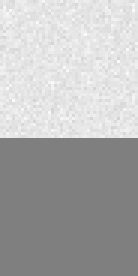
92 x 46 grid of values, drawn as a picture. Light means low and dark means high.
The table splits into 2 rows of 1 panel. Panel 1,1: very low, fine-grained, faint in contrast. Panel 2,1: middling, flat.
